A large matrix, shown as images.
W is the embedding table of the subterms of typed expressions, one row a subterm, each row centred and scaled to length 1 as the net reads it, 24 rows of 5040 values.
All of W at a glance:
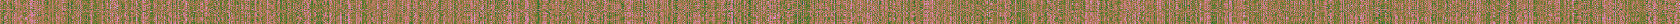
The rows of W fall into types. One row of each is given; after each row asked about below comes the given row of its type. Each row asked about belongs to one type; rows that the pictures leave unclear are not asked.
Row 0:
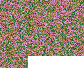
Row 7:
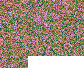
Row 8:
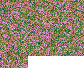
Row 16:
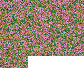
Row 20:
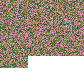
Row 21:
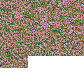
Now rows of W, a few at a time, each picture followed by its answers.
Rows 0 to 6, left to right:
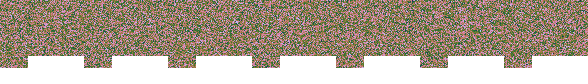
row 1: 20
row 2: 0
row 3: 20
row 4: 7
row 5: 21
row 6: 8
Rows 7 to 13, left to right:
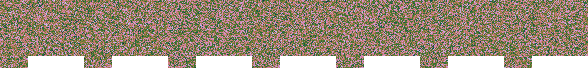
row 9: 0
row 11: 7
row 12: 16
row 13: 0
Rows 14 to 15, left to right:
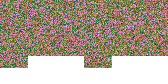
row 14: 20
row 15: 20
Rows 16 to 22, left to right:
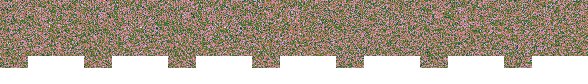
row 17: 21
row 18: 21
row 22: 16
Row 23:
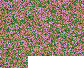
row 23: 16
